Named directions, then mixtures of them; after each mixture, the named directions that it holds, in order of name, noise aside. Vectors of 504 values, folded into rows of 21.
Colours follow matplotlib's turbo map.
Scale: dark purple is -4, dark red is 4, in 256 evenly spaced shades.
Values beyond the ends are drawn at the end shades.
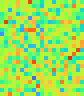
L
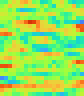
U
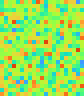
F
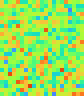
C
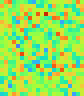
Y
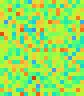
L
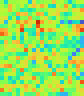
F, L, U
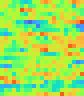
U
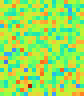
C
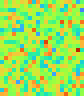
F, L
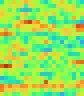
U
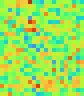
L, U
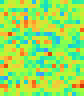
F, U, Y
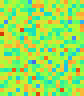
C, L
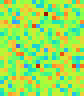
L, Y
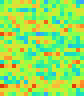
F, U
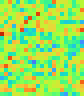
L, U, Y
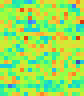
L, U, Y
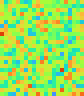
C, L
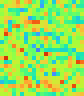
C, L, U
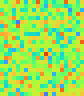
C, F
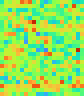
F, L, U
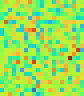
L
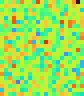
F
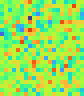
C, L, Y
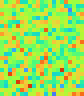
C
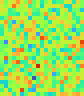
C, L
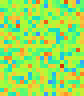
C, F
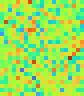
L
